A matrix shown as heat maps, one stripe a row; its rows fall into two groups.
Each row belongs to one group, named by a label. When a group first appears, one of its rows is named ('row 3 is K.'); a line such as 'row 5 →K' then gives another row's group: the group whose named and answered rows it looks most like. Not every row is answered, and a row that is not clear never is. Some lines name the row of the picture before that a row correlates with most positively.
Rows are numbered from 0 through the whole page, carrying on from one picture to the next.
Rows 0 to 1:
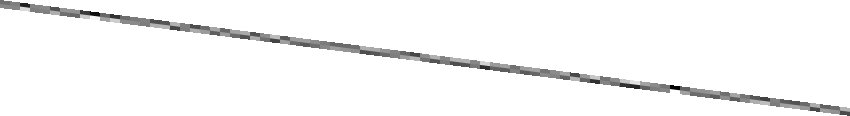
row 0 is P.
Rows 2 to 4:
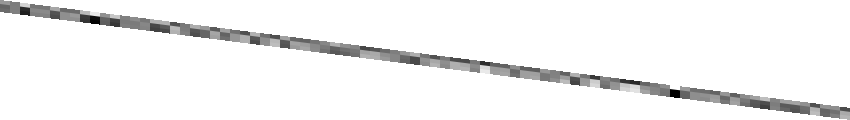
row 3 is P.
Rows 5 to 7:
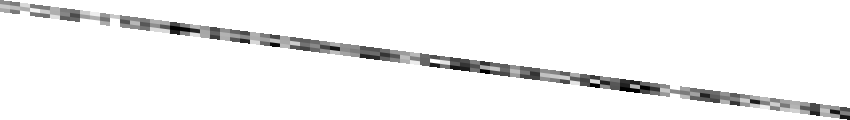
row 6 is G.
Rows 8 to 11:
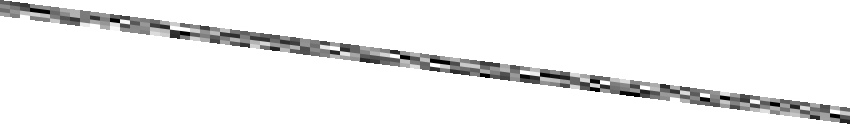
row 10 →G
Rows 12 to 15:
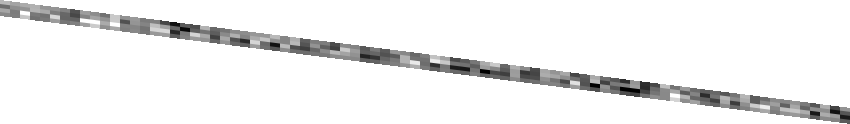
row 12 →G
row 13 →G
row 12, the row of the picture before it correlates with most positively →10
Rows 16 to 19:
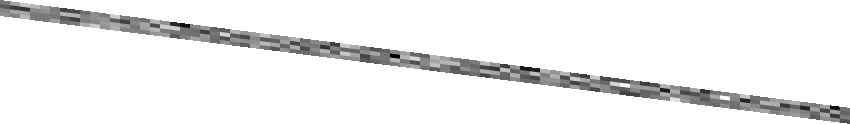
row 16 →G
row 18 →G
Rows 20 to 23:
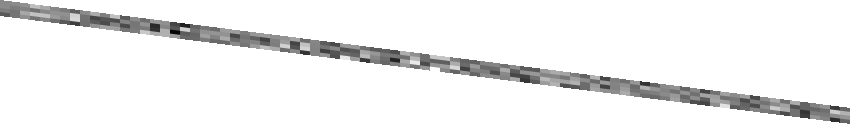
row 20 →G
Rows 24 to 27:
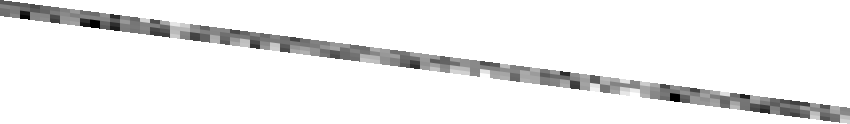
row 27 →P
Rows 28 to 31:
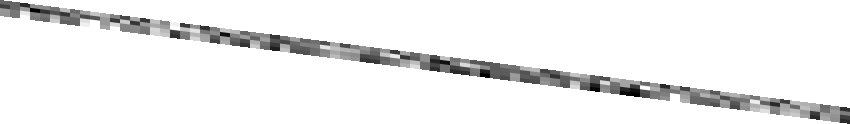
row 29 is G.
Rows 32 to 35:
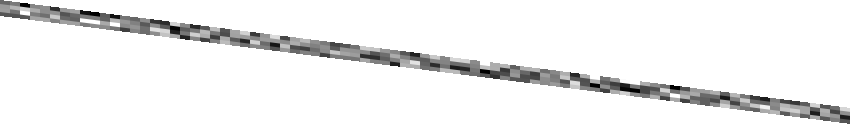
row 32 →P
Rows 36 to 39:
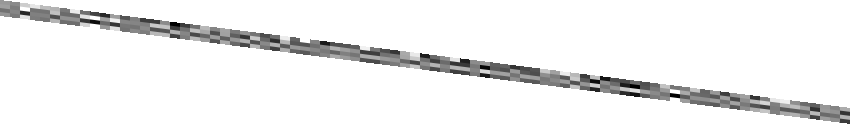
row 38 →P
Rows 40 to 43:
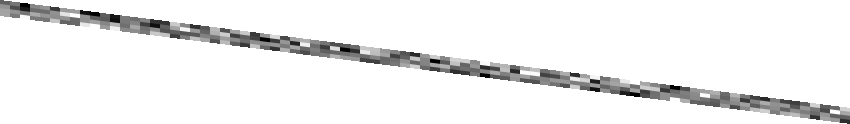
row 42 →G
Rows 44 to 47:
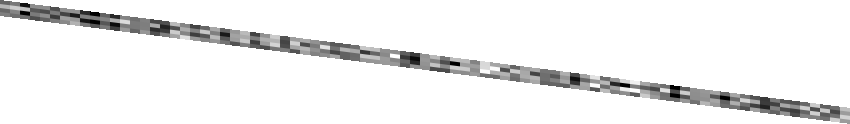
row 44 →P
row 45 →G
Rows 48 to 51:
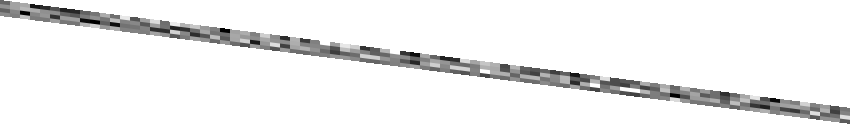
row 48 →G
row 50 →P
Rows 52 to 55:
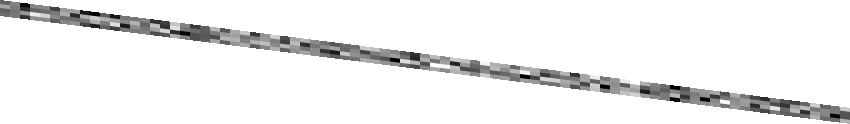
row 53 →G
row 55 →P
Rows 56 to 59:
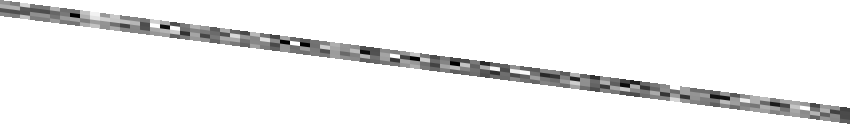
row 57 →G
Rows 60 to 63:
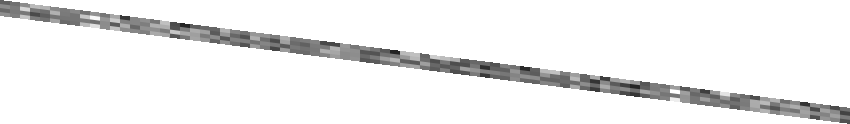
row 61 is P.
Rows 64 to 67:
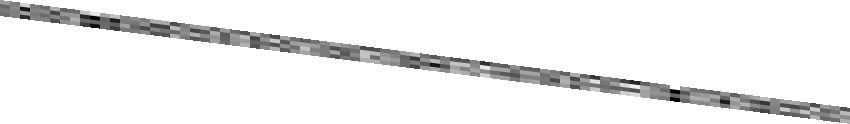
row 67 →P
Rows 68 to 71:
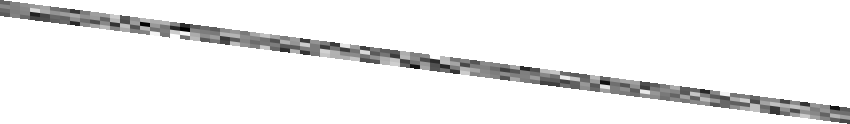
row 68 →G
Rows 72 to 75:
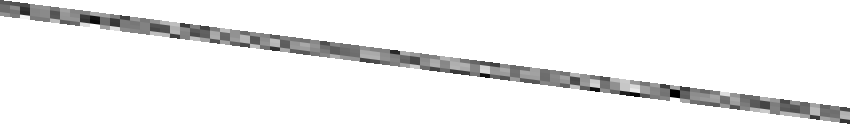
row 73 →P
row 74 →P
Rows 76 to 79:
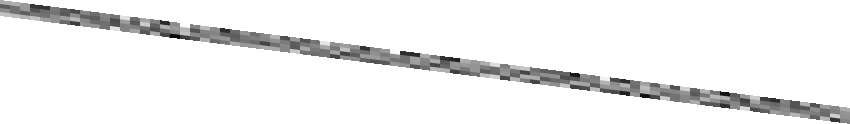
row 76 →G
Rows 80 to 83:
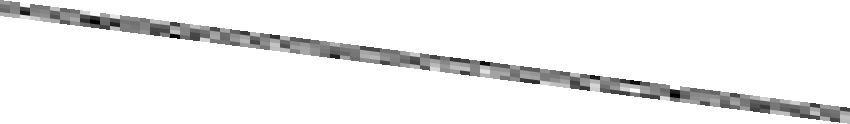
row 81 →P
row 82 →P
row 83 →G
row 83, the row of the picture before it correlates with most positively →79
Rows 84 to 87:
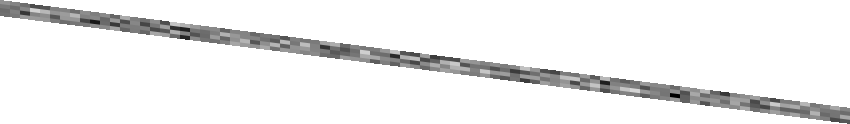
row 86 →P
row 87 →G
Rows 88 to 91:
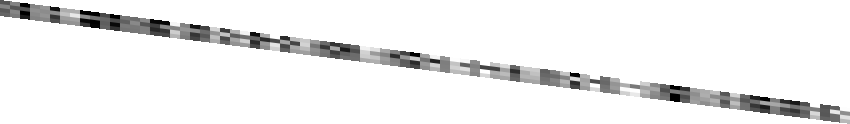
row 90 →P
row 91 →P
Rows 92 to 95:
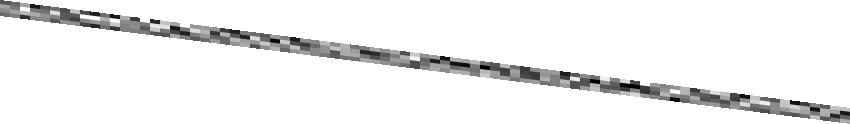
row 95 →P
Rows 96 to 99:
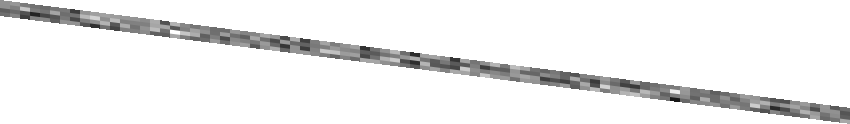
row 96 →G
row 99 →P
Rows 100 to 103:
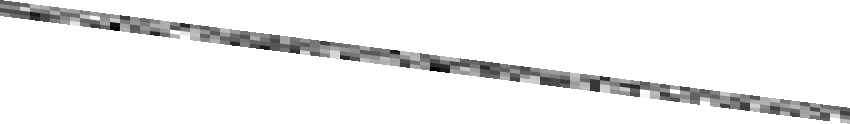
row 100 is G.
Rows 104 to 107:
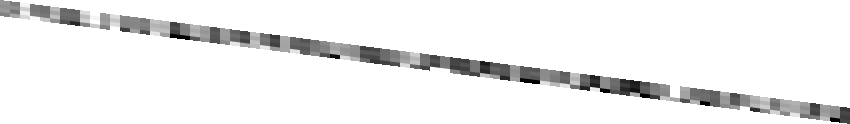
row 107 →G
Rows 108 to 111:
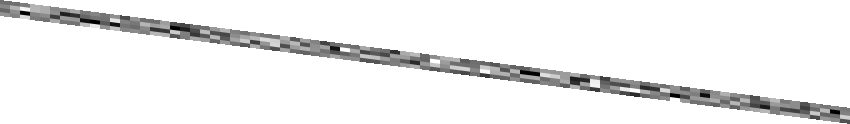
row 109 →G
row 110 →P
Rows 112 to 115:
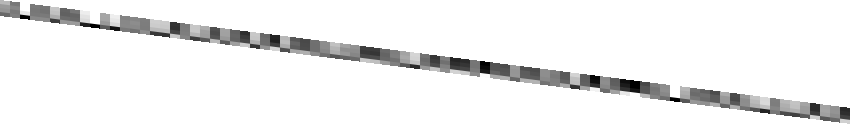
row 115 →P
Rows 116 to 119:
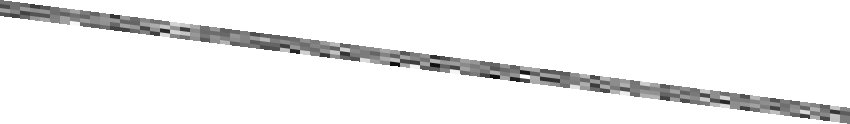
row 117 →G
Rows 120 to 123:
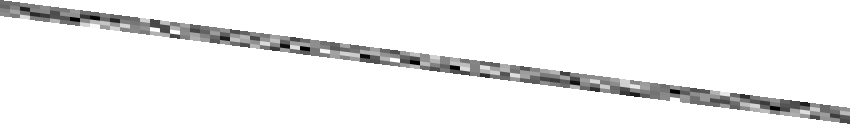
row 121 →P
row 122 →G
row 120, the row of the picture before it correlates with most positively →119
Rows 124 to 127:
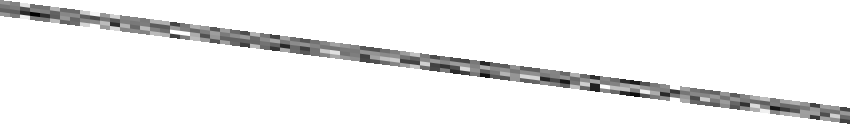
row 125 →P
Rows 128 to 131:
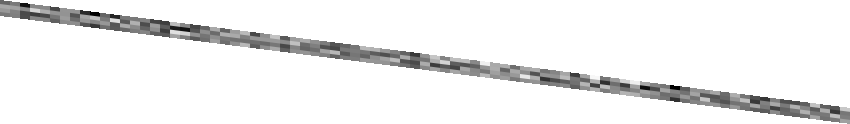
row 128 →P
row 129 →G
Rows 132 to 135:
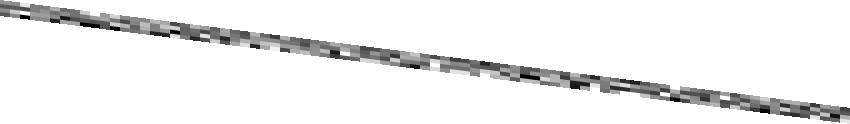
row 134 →G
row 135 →P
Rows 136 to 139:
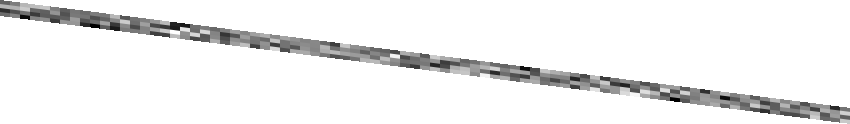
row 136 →G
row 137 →G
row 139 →P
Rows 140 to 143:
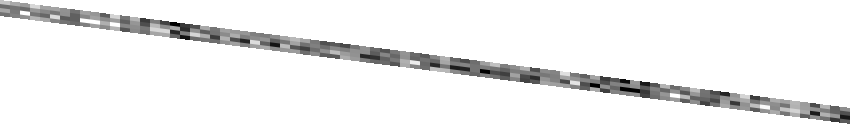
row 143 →G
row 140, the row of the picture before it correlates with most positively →136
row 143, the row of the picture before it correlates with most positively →136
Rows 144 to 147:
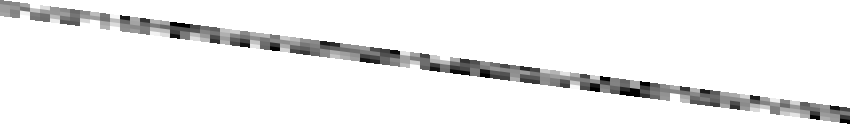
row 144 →G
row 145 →G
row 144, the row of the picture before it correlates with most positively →143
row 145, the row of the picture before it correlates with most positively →140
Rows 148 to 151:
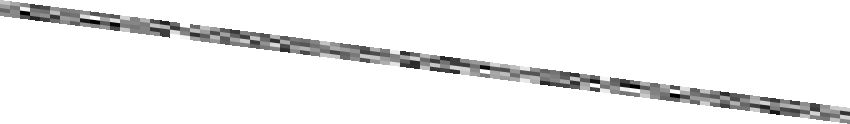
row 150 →P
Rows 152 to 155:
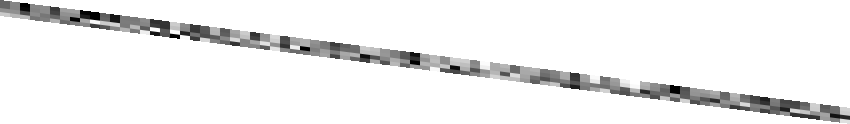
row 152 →P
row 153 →P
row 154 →G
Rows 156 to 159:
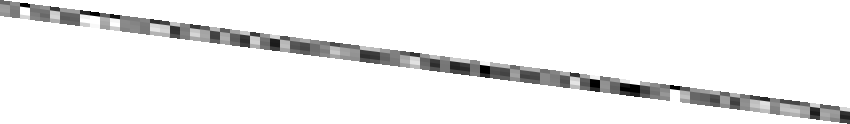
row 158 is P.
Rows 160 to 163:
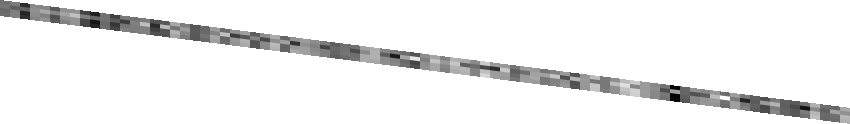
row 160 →P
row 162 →P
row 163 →P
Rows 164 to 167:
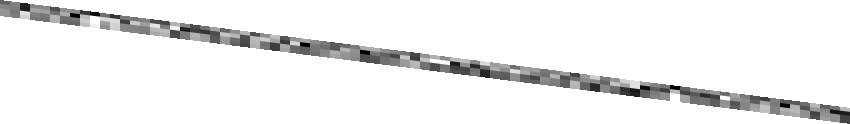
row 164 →P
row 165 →G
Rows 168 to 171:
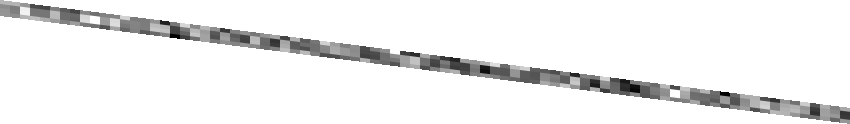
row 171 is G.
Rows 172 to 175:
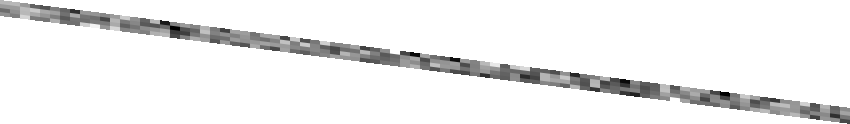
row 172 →G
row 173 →G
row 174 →G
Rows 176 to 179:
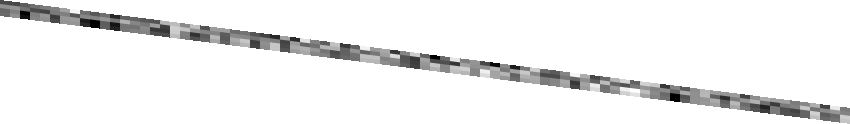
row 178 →P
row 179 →P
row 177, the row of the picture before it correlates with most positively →172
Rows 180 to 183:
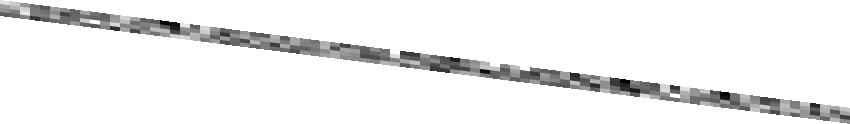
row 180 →G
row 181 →G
